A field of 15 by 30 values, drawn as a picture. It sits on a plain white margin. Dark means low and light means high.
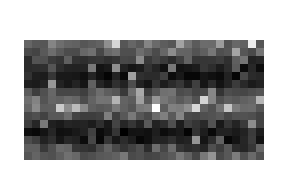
Seam: none. Average level on the scale: 30%. Ninth with the highest average: centre. Stripes: horizontal, repeating 2 times. Odd rows or columns: none.
